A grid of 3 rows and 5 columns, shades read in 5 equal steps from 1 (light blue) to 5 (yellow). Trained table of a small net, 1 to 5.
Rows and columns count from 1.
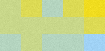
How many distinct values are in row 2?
2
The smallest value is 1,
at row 3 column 5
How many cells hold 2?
4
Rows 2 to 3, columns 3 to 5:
3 3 4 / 2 2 1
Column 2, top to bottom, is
4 3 3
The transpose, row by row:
3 3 2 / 4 3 3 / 2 3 2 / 4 3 2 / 5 4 1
